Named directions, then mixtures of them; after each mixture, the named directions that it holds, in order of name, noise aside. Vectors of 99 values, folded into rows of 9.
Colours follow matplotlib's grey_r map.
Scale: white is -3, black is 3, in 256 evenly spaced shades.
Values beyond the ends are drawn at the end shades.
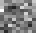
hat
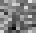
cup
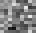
cup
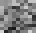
cup, hat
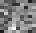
cup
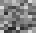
cup, hat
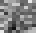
cup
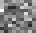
hat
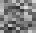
cup, hat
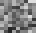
cup, hat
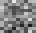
cup, hat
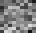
cup, hat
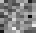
cup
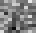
cup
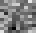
cup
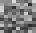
cup, hat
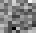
cup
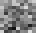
cup, hat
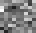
hat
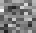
hat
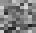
cup, hat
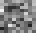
hat
